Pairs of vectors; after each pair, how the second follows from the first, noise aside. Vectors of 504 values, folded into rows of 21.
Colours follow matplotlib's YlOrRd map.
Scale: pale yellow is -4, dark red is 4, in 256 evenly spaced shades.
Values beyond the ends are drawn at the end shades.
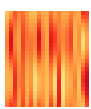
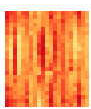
wrapped around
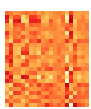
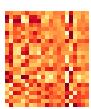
scaled up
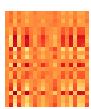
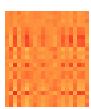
shrunk
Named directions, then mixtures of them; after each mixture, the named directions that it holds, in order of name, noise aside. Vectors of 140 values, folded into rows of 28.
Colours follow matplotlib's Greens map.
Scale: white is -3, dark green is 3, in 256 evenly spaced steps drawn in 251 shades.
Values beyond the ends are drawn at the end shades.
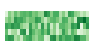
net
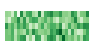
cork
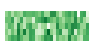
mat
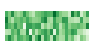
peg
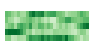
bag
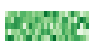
net, peg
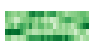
bag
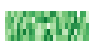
mat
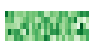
net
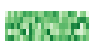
mat, net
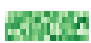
net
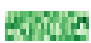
net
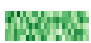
cork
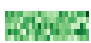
mat, net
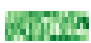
bag, net
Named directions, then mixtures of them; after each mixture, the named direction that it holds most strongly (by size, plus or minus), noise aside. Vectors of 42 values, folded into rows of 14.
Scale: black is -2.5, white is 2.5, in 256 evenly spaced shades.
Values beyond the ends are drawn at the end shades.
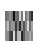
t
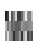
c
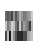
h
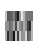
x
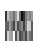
x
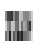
h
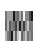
t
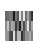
t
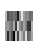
x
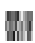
x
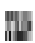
h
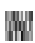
t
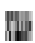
h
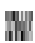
t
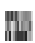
h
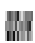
x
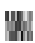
c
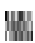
c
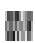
x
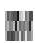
x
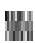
c
